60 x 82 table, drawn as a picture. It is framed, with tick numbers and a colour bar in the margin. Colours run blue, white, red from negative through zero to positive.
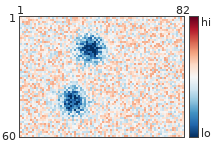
There are two dips. The halves do not mirror each other. There is no overall slope. On average the colour sits 50% of the way up the scale. The ninth with the lowest average is the top middle. No single row or column stands out from its neighbours.
